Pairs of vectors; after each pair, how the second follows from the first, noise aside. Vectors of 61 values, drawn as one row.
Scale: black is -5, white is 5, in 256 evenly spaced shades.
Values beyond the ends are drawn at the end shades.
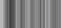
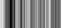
scaled up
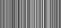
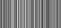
reversed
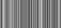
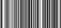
scaled up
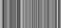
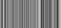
reversed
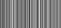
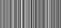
reversed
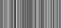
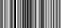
scaled up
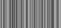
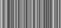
reversed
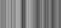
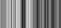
scaled up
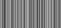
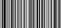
scaled up
